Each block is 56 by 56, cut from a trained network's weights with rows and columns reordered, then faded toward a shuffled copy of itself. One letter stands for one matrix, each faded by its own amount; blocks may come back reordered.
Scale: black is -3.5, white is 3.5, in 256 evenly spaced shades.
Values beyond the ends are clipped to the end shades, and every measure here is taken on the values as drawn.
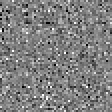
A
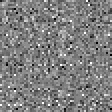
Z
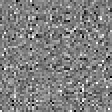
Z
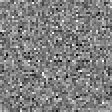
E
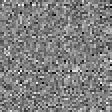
E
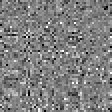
Z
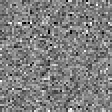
E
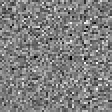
E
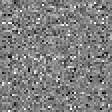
Z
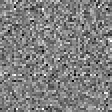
E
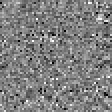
A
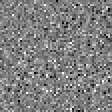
A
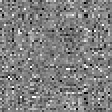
Z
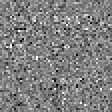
A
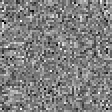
E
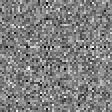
E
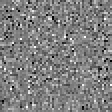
A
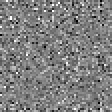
A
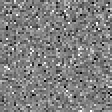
A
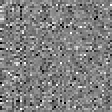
Z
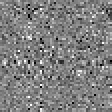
Z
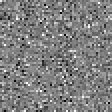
A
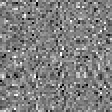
Z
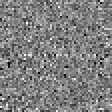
E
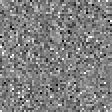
A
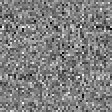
E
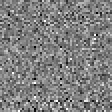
E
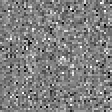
A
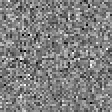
E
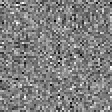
E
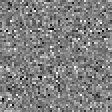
A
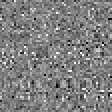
Z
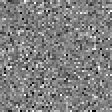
A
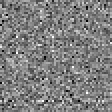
E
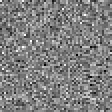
E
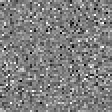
A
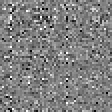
Z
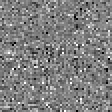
A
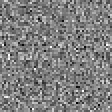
E
